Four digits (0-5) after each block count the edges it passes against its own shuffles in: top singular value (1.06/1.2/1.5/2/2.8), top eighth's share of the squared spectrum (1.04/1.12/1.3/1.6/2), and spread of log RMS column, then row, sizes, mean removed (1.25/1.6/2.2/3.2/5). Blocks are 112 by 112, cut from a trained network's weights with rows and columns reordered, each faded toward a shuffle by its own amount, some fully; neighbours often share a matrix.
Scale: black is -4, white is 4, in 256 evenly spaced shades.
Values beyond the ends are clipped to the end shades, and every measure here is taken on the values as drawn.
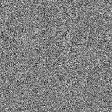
3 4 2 1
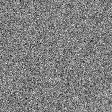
1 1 0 0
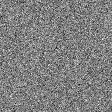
0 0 0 0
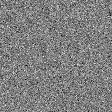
1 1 0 0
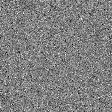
1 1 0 0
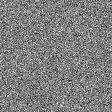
0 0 0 0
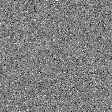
0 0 0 0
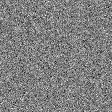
0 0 0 0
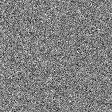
0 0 0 0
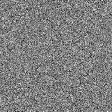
2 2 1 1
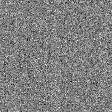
1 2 0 2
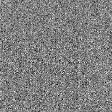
1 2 0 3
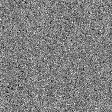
0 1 0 1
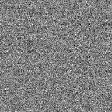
3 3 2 1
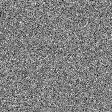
1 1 0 0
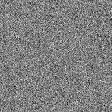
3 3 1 0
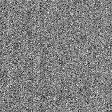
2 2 0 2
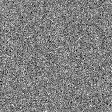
1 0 0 0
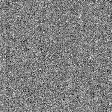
1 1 0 1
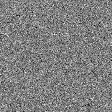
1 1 0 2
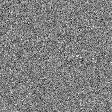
0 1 0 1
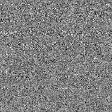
1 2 0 3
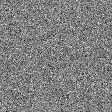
1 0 0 0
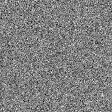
1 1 0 1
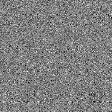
3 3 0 3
